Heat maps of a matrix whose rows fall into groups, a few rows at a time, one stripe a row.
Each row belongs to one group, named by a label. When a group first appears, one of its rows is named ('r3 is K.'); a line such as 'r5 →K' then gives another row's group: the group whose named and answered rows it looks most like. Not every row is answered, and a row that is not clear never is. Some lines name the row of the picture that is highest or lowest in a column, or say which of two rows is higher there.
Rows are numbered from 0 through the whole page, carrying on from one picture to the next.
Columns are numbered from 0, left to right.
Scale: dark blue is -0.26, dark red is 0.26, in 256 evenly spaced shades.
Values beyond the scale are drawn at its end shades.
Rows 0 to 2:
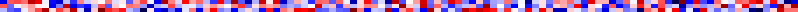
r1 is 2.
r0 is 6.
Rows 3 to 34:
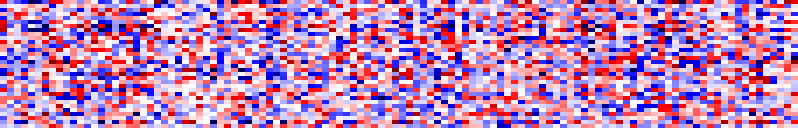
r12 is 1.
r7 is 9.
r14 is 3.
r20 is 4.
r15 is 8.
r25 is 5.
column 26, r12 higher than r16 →No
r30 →9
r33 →4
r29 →9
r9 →5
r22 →4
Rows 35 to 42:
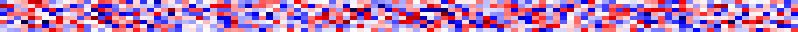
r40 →2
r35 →6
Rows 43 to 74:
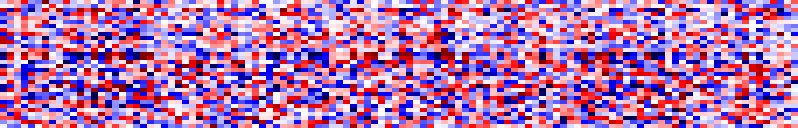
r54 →2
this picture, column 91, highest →68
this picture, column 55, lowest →70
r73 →1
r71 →8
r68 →8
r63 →3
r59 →4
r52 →5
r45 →8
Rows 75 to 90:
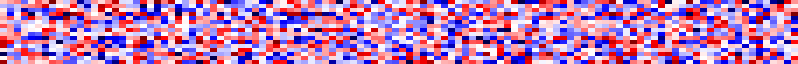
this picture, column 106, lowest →75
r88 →9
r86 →5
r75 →1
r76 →6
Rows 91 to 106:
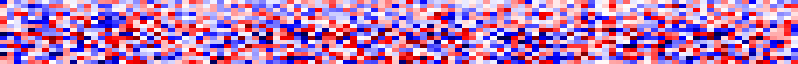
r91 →9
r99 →8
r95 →5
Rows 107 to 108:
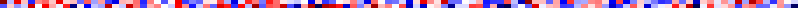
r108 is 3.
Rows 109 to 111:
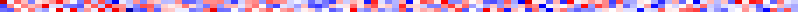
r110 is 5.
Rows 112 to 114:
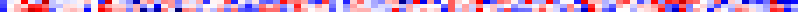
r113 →6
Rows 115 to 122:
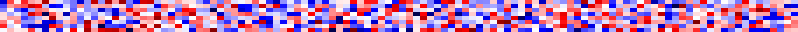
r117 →4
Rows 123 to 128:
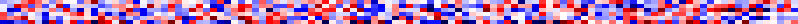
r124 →9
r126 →5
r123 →1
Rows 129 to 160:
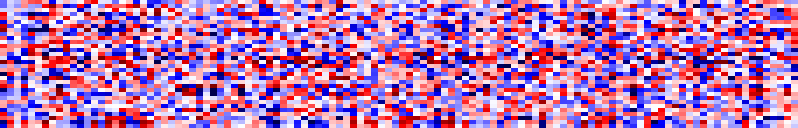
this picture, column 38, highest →144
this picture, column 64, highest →159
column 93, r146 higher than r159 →Yes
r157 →5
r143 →6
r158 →1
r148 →2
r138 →8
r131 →1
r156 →4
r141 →3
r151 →4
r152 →4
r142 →2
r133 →8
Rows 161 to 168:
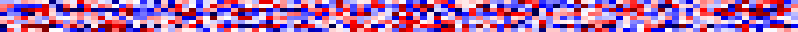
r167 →6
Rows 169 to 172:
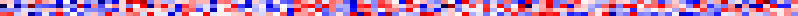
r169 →4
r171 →4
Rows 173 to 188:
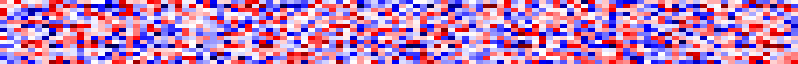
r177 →2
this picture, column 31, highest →186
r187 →4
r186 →1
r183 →1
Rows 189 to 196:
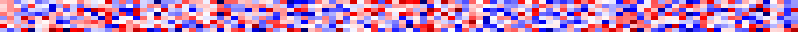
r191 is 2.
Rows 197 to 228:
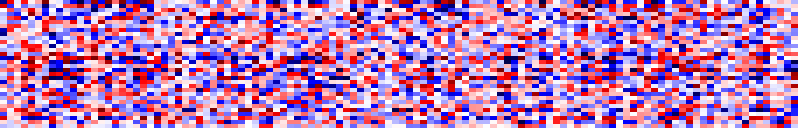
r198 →5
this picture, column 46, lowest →218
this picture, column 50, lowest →199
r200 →2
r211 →8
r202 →6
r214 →3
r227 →1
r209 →1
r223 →3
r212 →3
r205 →9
